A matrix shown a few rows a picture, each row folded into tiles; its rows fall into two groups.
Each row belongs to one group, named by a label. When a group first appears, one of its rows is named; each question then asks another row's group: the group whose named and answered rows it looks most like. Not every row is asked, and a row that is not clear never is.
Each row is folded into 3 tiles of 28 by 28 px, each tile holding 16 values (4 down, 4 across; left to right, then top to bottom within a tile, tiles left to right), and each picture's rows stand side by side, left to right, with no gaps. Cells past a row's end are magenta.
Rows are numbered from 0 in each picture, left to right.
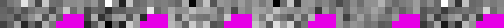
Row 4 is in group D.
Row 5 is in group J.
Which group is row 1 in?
J
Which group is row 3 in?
D
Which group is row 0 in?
J
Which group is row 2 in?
D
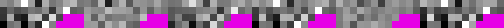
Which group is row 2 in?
J
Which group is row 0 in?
J
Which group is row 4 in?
D
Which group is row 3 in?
J
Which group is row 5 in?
J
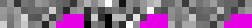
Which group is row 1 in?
J
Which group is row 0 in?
D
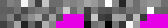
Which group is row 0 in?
J
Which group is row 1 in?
J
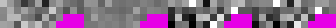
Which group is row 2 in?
J
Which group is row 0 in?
D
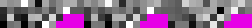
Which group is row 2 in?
J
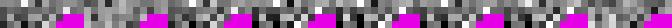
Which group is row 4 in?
J
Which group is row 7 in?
D
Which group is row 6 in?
J
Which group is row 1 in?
D
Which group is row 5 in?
J
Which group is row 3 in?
J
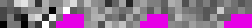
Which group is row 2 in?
D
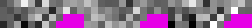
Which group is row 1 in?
D
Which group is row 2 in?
J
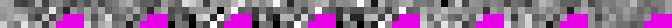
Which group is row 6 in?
D
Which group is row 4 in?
J
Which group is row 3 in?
J
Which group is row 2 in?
J
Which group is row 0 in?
D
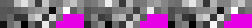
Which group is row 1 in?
J
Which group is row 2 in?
J
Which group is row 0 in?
J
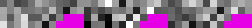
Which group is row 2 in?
J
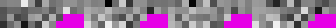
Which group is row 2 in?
D
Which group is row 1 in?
D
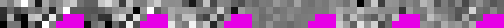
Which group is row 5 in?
D
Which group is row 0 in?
J
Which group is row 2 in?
D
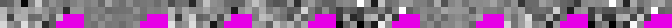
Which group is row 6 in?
D
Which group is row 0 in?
D
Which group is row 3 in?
D
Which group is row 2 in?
D
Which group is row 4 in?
J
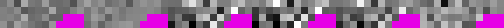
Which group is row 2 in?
J
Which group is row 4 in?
J
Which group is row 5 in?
D
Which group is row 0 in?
D
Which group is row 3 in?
J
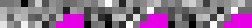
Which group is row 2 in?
J
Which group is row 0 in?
D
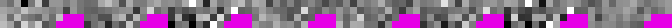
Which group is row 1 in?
J
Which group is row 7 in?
D
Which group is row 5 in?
J
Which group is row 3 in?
D
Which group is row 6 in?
J
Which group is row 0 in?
D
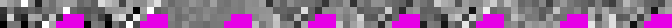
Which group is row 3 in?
D
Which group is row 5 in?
J
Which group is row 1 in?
J
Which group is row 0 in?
J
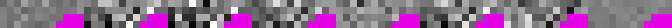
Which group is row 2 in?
J
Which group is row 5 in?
J
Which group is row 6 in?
D
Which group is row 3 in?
J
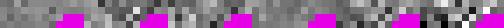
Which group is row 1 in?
D
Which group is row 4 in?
J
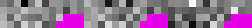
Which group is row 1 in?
D
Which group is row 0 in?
D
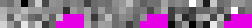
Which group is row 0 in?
D
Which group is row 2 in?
J
